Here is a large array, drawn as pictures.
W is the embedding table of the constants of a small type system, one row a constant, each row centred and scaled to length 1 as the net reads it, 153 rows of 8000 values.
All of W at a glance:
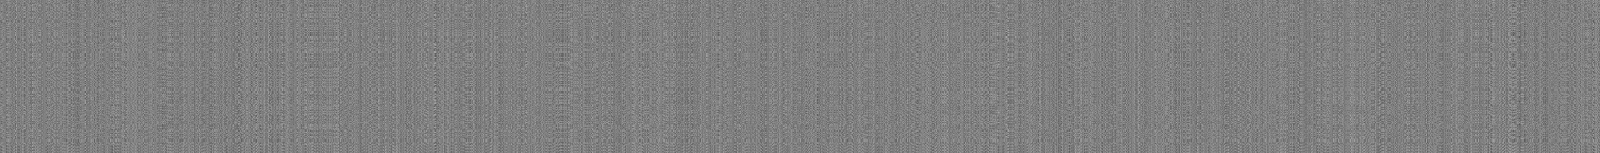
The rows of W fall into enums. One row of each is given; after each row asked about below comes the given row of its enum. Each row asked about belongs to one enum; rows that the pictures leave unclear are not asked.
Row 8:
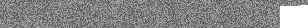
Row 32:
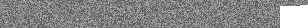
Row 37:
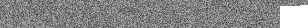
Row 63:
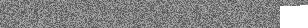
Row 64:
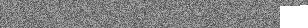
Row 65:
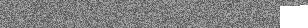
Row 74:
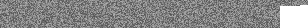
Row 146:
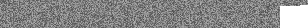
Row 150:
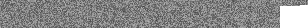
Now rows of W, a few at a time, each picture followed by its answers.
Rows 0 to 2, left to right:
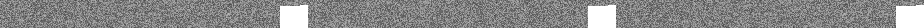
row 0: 65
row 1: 8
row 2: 65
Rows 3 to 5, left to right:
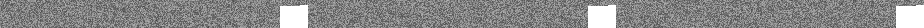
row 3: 150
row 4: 74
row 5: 32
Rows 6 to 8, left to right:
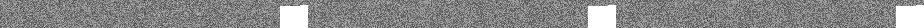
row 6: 64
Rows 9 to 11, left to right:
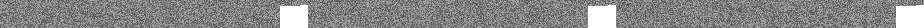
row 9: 74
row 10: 8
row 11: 150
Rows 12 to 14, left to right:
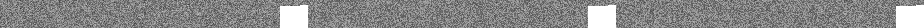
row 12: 64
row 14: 63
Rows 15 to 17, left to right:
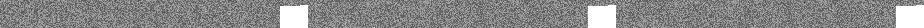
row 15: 63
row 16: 8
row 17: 8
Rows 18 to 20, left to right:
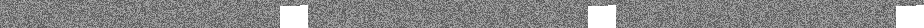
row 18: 32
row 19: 63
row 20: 146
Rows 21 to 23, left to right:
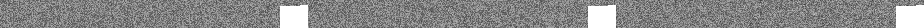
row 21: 146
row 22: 150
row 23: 64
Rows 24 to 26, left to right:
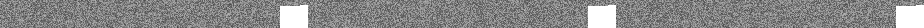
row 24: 65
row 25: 8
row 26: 65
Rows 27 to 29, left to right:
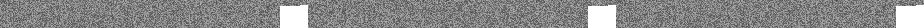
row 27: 146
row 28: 63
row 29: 146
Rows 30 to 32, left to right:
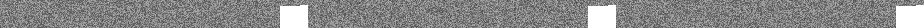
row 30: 32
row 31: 37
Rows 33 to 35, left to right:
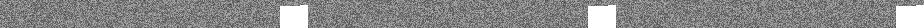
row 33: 65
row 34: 32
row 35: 32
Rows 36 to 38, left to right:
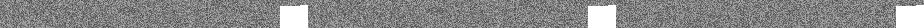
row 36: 37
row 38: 146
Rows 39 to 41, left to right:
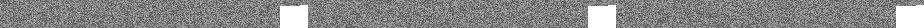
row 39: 146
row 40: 32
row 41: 74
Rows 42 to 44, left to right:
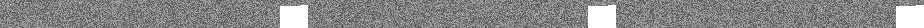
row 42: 8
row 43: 65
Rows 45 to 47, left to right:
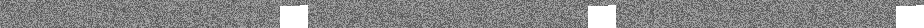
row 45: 150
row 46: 74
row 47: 63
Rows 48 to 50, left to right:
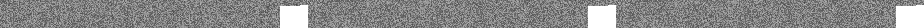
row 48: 146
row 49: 8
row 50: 8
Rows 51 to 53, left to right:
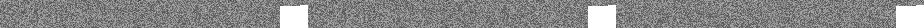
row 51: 63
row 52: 63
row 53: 74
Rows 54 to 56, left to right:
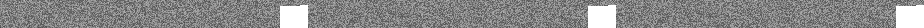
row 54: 32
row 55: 74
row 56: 74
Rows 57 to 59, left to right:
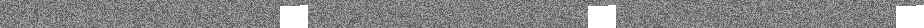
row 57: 63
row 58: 74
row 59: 32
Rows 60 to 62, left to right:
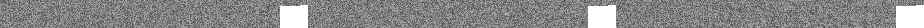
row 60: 146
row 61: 64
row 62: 150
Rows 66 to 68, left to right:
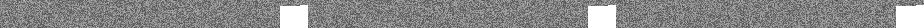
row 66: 32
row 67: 32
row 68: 146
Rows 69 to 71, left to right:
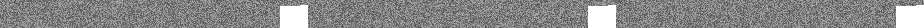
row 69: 8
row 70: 65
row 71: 146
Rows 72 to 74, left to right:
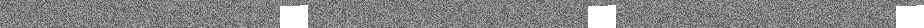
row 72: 150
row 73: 63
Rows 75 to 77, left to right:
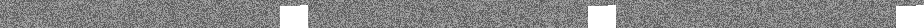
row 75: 8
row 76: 150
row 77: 32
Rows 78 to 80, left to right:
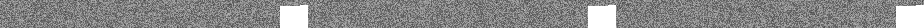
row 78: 65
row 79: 8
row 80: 150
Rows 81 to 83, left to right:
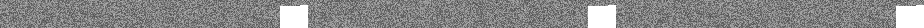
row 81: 74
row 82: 8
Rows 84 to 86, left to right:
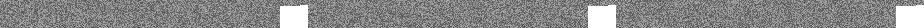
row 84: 63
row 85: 74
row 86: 8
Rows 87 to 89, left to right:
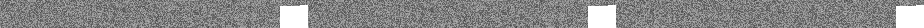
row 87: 150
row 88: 150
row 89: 63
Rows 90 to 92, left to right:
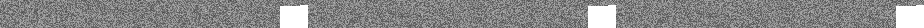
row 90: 63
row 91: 74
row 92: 74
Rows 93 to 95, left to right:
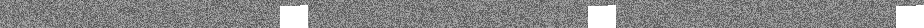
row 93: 37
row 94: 150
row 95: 32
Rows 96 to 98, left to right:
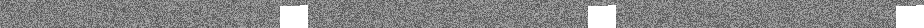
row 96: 150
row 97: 65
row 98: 74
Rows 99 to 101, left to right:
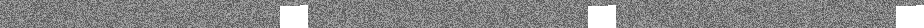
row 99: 65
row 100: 63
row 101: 37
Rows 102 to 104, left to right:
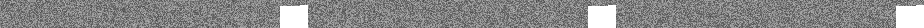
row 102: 150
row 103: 63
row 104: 74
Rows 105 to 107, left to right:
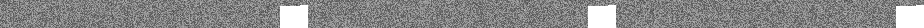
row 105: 146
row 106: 8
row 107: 63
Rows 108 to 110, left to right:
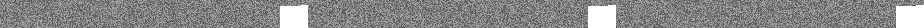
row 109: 63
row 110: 32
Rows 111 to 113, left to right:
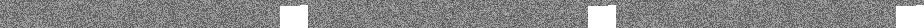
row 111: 8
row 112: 64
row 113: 8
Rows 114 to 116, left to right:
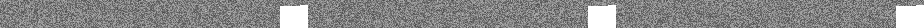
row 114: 63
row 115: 65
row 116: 74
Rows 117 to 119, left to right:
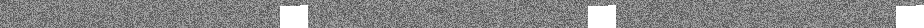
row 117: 146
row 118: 37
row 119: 65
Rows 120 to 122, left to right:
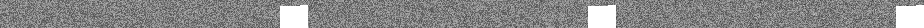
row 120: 74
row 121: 150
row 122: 64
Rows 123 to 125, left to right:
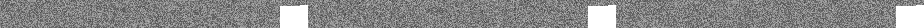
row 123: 150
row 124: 37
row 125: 8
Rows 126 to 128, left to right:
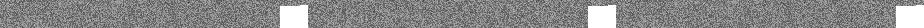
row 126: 8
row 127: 63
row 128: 8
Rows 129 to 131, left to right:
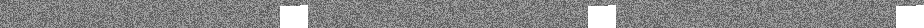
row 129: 146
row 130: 32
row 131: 32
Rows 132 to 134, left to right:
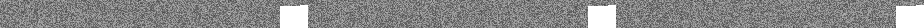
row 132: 63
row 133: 146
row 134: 65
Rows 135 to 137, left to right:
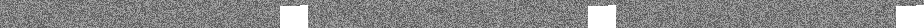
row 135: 32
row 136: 37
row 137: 146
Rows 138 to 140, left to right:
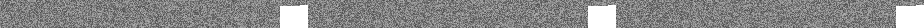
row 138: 150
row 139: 65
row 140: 65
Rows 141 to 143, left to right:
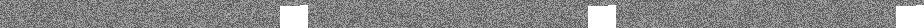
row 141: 65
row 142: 74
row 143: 8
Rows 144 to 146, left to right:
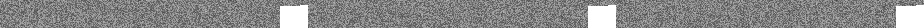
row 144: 63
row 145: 74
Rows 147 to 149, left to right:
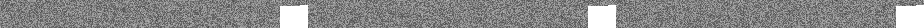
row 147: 150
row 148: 74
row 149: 146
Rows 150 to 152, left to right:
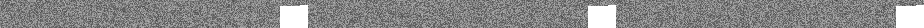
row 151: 74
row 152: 146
